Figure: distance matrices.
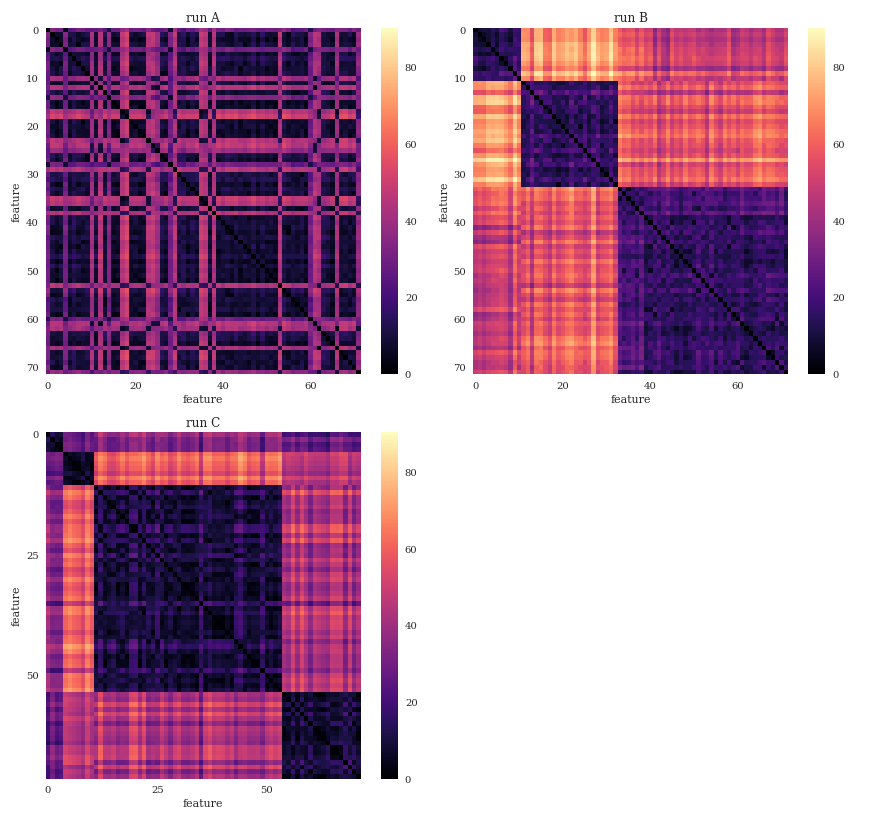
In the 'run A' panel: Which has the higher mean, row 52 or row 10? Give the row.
10
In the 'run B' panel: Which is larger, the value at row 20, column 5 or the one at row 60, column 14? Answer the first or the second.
the first
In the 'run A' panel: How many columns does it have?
72
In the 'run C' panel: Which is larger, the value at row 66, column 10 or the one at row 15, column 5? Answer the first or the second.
the second
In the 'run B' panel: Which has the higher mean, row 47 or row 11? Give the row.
11
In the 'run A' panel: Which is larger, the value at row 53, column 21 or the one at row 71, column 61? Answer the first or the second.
the first
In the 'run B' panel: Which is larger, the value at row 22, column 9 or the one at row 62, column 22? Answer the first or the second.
the first
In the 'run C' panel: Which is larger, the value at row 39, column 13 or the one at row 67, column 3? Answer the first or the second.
the second
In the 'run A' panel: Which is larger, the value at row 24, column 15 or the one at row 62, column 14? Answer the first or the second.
the first
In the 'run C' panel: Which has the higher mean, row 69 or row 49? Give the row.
69
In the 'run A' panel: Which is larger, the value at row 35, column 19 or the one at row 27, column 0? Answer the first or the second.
the first
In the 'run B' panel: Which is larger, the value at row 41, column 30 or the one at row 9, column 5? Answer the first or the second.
the first
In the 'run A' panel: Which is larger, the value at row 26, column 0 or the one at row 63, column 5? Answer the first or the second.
the first
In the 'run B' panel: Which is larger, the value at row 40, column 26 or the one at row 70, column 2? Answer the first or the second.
the first
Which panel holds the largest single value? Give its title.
run B
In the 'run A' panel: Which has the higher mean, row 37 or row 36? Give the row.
36
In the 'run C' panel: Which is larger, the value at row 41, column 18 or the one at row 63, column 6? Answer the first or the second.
the second
